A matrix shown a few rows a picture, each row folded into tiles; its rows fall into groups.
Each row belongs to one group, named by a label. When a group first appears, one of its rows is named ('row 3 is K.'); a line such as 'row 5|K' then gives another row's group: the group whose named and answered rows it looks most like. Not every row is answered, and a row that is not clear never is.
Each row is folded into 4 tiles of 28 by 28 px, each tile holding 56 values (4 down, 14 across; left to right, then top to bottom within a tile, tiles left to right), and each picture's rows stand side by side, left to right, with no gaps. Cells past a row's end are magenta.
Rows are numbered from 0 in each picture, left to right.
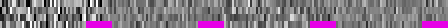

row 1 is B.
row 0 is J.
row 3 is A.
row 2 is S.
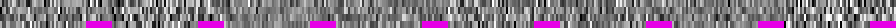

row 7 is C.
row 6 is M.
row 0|J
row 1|J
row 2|S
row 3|S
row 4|A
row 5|B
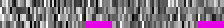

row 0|A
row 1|B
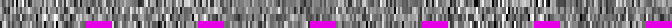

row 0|C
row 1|J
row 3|A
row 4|J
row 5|B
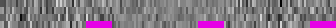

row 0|B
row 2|M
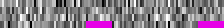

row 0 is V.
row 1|C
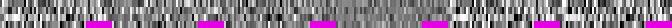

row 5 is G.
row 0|G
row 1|J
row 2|M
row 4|G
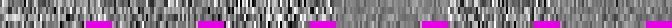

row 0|G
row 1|B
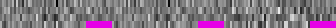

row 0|M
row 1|M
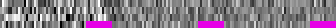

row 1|J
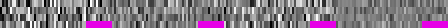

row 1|B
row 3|A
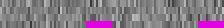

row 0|A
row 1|V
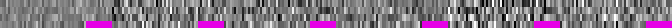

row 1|J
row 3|S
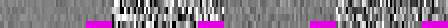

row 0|V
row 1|G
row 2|B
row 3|A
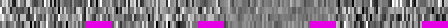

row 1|C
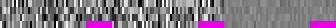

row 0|M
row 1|J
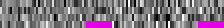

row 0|A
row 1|M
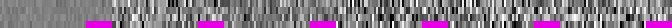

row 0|V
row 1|V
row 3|M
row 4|C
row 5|G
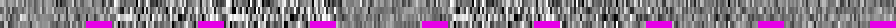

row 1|G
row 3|S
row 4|G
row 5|M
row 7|V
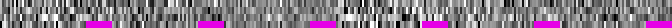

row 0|C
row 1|B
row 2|C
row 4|V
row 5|M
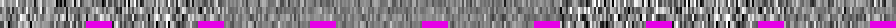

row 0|V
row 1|C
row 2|V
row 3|V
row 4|M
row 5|J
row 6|C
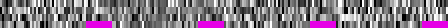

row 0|J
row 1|B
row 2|A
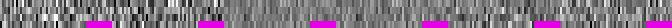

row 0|C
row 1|B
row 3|B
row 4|S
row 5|A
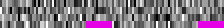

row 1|M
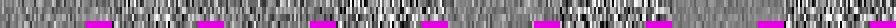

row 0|V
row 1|C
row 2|B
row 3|C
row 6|V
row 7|C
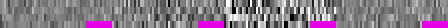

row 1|M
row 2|G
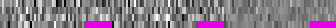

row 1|C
